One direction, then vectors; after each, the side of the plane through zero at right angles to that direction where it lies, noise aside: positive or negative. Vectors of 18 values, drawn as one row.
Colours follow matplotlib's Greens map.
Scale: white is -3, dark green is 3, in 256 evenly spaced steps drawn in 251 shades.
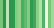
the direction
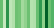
negative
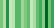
negative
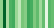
positive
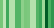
negative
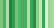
positive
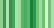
positive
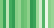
positive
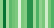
positive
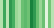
positive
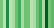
negative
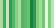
positive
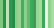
positive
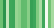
positive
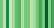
negative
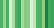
negative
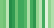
positive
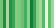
positive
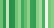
positive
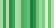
positive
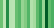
negative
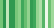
positive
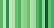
negative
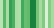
positive
